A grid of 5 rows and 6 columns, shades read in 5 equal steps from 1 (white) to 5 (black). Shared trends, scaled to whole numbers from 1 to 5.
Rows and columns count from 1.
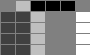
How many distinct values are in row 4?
4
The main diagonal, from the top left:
3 4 2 3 3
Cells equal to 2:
5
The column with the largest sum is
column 1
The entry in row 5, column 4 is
3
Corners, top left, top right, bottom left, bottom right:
3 3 4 1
